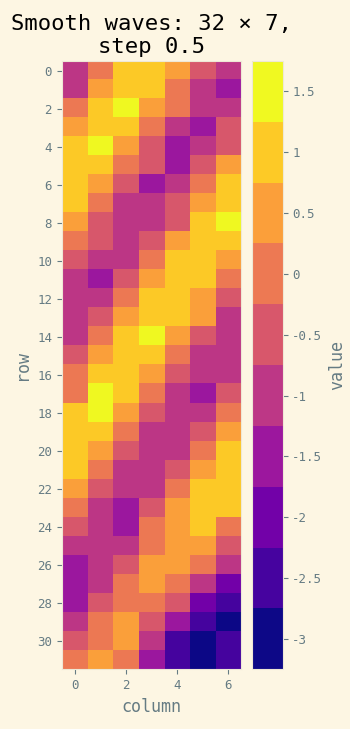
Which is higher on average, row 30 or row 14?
row 14
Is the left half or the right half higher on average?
left
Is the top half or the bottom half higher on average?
top
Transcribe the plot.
Title: Smooth waves: 32 × 7, step 0.5
x-axis: column, ticks 0 2 4 6
y-axis: row, ticks 0 2 4 6 8 10 12 14 16 18 20 22 24 26 28 30 (0 at the top)
Colour bar: value, ticks -3 -2.5 -2 -1.5 -1 -0.5 0 0.5 1 1.5
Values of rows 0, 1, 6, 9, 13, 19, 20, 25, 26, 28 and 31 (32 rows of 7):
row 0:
-1 0 1 1 0.5 -0.5 -1
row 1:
-1 0.5 1 1 0 -1 -1.5
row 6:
1 0.5 -0.5 -1.5 -1 0 1
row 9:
0 -0.5 -1 -0.5 0.5 1 1
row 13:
-1 -0.5 0.5 1 1 0.5 -1
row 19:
1 1 0 -1 -1 -0.5 0.5
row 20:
1 0.5 -0.5 -1 -1 0 1
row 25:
-1 -1 -1 0 0.5 0.5 -0.5
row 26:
-1.5 -1 -0.5 0.5 0.5 0 -1
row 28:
-1.5 -0.5 0 0 -0.5 -2 -2.5
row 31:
0 0.5 0 -1.5 -2.5 -3 -2.5
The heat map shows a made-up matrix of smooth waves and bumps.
